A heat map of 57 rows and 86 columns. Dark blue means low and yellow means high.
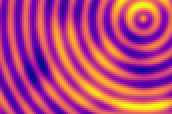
Neither half mirrors the other. There are no lone odd cells. Rings spread out from the top right.
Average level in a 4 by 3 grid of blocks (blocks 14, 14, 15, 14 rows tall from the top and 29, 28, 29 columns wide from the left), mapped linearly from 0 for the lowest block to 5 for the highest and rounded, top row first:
1 0 4
1 3 1
0 4 0
1 3 5
